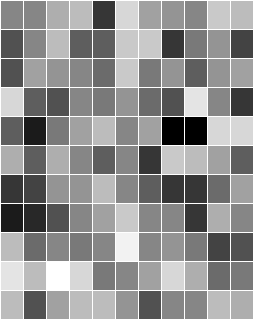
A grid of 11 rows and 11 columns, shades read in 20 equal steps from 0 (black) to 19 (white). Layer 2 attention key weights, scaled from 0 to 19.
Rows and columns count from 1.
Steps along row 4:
down down up down up down down up down down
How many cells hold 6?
8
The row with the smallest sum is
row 7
